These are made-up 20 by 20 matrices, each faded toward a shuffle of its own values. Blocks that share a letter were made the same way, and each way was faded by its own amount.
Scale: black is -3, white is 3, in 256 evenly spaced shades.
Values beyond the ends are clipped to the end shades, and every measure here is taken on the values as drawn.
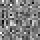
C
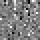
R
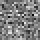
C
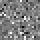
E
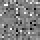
R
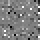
R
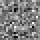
C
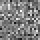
C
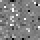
R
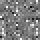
R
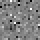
R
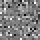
E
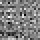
C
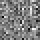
C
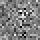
C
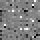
R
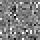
E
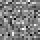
E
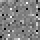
R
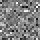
C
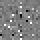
R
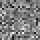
C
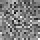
C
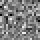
C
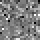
R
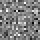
C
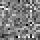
C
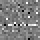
E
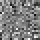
C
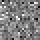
E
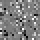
R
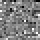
E
